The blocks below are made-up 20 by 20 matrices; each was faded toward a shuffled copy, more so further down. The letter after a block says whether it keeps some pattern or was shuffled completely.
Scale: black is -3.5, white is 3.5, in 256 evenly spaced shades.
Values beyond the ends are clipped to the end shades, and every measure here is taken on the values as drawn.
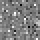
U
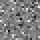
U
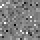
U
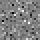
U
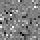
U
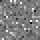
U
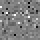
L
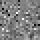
U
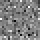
U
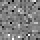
U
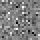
U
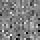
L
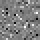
U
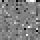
L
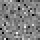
U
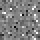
U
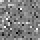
L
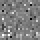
L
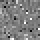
U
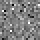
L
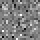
L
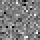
U
